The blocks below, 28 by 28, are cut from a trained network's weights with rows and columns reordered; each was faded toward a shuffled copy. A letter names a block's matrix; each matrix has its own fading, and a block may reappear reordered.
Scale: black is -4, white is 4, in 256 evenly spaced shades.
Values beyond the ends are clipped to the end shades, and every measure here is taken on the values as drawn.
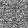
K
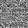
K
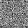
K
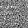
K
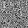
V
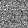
K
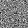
V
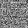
K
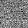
K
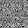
K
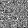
K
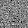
K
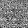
K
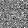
K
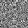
V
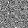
V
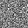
V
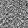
V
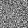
V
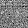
K
